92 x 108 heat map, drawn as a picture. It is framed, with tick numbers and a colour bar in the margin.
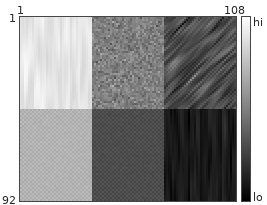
It is made of 2 by 3 panels. Panel 1,1: very high, streaked downward, faint in contrast. Panel 1,2: middling, fine-grained. Panel 1,3: low, slanting up to the right. Panel 2,1: high, checkered, faint in contrast. Panel 2,2: low, checkered, faint in contrast. Panel 2,3: very low, streaked downward, faint in contrast.
